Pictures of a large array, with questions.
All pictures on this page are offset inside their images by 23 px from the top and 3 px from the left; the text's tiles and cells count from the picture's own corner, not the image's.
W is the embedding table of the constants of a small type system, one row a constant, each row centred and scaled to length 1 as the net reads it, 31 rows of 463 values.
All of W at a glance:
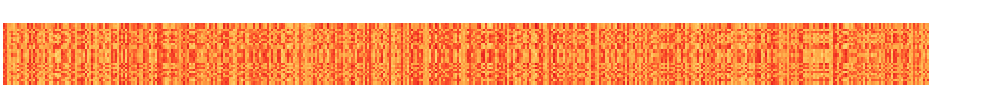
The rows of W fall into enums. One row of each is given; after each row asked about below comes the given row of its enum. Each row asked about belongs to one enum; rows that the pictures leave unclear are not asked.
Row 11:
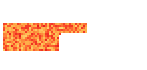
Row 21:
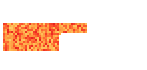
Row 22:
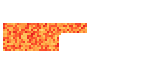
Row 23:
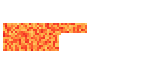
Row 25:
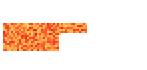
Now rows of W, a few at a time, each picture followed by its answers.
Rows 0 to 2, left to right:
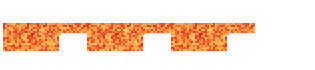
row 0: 22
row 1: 22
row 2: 22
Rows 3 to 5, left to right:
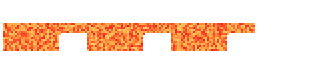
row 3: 23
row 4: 11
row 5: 21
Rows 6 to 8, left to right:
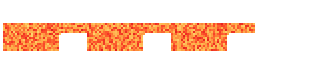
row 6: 25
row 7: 23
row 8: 21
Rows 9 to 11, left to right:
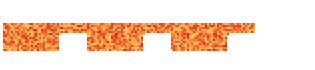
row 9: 25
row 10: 22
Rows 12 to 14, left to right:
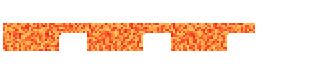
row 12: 11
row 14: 23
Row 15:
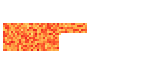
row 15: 25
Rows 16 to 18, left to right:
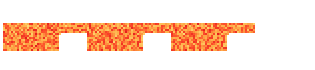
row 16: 25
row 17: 23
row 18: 23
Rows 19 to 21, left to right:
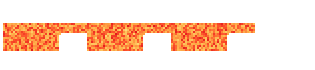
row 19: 23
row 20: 22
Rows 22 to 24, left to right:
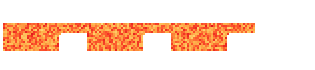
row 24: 11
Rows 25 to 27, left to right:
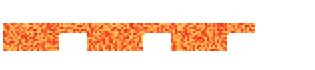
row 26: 23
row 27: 21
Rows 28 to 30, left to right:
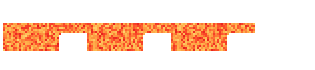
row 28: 11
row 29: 21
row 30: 21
